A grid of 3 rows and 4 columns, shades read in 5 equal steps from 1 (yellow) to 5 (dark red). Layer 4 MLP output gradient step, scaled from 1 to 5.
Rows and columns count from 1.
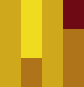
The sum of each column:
6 5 6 11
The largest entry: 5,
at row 1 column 4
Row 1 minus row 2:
0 0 0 2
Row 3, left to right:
2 3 2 3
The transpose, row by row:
2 2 2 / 1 1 3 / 2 2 2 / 5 3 3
